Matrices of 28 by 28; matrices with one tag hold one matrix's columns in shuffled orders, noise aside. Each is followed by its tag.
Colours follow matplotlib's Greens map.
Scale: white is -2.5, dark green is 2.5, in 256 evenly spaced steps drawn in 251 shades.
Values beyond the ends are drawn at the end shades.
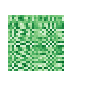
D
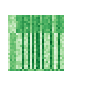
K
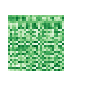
D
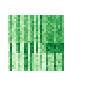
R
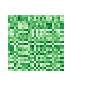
D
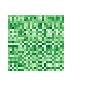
D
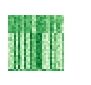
K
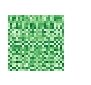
D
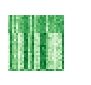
K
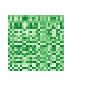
D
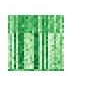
K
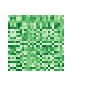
D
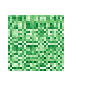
D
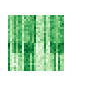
R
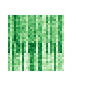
R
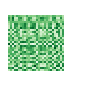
D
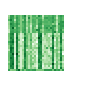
K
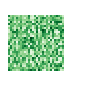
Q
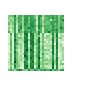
K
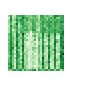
K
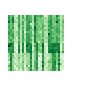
R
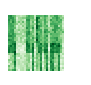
R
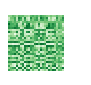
D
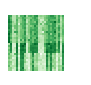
R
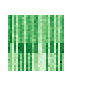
R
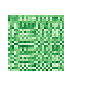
D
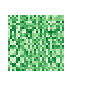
Q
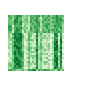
K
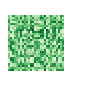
Q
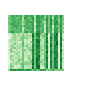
K
